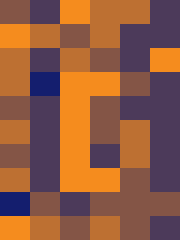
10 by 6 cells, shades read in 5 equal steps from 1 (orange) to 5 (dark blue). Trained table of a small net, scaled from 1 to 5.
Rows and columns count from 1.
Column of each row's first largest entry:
2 5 2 2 2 2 2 2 1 6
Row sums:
16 16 16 16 19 16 18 15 21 15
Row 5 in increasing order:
1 3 3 4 4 4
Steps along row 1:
up down up same up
